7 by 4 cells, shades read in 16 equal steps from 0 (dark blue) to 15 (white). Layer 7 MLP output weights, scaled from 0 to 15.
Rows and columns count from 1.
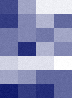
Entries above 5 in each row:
3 2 4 3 4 2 0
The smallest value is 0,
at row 7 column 1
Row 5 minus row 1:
9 4 -1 1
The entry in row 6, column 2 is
8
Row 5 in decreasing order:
15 13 13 12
